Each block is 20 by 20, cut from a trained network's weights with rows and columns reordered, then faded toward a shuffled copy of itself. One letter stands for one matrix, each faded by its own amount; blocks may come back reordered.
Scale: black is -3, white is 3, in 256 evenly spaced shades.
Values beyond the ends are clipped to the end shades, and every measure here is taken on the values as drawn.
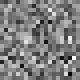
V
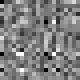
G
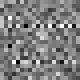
V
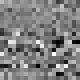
G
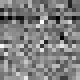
V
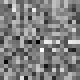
V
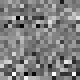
G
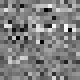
G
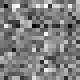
V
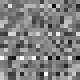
G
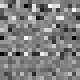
G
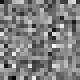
V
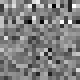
V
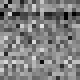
V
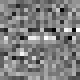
V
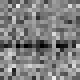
V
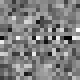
G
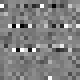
G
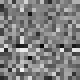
V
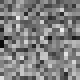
V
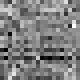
V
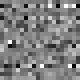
G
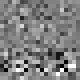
G
